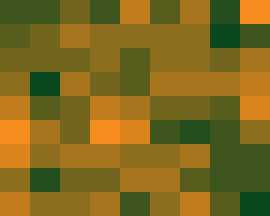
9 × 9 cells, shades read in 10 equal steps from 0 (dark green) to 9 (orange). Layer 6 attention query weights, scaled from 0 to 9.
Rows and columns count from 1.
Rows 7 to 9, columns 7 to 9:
6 2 2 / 3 2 2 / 7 3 0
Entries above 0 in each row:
9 8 9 8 9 9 9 9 8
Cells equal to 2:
11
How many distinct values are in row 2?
6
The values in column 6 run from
2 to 6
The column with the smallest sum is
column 8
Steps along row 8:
down up same up same down down same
